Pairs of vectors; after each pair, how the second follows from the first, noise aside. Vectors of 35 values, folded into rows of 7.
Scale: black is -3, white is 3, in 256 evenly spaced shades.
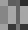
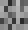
shuffled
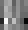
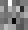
shuffled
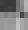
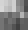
negated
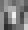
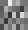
shuffled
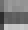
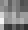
negated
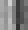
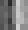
negated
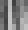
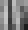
negated
